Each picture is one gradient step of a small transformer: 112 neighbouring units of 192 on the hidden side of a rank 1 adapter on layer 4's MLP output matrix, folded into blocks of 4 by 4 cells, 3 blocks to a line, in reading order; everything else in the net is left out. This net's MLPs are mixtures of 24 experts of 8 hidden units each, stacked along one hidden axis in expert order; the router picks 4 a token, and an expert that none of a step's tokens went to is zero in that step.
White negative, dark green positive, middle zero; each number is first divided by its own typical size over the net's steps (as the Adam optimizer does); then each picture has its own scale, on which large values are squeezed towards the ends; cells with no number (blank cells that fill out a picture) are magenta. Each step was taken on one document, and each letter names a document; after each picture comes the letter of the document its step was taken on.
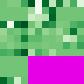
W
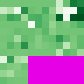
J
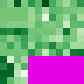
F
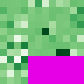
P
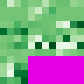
F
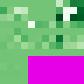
J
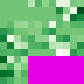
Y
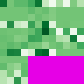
W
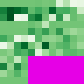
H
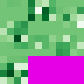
Y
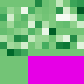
H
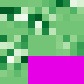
H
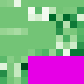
F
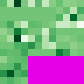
Y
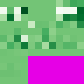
J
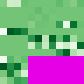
F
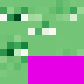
H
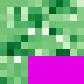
H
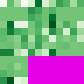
W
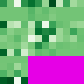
W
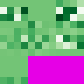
J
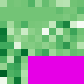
P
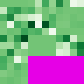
H
